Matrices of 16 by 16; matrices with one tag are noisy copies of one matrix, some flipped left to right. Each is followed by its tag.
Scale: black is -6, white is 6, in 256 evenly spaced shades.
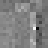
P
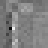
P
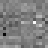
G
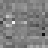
G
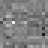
G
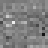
G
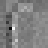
P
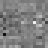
G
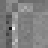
P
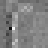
P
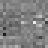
G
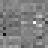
G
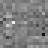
G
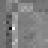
P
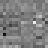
G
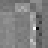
P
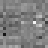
G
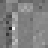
P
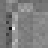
P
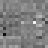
G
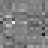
G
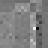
P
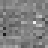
G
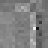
P
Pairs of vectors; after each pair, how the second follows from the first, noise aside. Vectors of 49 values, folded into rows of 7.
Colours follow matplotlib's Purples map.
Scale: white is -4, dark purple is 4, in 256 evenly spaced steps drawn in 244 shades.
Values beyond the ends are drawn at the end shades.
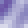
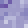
partly zeroed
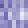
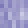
shrunk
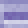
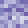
shuffled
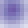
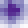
scaled up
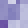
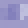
partly zeroed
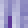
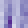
copied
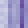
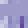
partly zeroed
